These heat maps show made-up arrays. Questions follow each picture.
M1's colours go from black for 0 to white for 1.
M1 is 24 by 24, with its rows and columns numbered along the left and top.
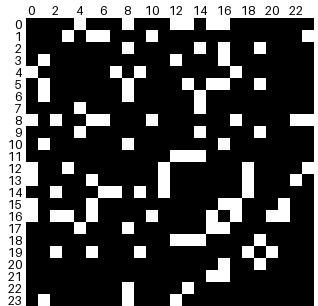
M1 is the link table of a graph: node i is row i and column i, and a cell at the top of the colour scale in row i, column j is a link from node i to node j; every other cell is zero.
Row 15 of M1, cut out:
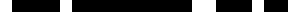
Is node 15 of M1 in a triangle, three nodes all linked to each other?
yes
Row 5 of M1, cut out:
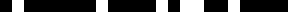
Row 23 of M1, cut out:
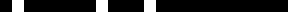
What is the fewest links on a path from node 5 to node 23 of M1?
2
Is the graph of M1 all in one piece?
yes
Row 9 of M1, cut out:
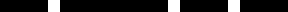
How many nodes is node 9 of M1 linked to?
3
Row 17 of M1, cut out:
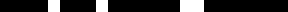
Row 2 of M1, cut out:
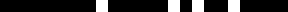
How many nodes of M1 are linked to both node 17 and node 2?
2
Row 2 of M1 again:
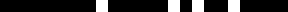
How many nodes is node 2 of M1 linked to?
4
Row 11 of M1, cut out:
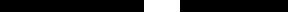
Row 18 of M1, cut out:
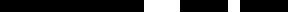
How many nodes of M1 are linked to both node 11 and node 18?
3
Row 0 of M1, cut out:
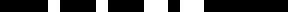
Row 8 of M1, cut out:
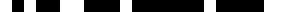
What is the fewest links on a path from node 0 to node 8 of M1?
1
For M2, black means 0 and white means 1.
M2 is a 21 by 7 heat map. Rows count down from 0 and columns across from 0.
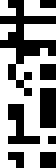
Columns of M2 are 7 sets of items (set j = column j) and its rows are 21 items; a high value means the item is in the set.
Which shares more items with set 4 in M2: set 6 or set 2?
set 6
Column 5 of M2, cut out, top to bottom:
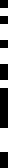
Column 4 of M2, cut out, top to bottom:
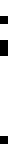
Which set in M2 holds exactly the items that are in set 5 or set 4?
0
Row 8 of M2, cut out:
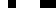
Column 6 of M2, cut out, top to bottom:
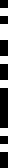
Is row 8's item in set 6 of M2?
no
